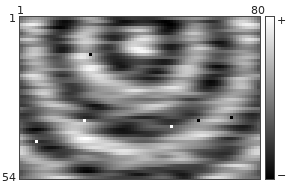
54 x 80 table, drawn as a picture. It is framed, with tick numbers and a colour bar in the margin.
Rings spread out from the top middle. No overall slope runs across the table. Six lone cells stand out: three far higher and three far lower than their neighbours. The top middle is the ninth with the lowest average.
